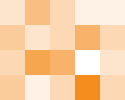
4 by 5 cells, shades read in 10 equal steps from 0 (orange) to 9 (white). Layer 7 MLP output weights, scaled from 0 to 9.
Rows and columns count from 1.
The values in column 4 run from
0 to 9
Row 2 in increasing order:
3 5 6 6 7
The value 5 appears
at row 2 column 1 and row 4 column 1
